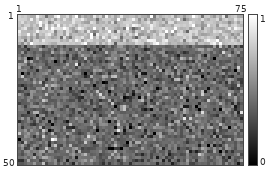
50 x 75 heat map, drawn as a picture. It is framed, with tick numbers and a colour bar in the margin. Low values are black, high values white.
Seam: horizontal, 20% of the way down, the top part higher. Stripes: none. Average level on the scale: 50%.
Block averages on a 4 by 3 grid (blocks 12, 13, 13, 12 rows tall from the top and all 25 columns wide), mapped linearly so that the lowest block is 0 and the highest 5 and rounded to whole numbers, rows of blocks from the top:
555 | 000 | 000 | 100
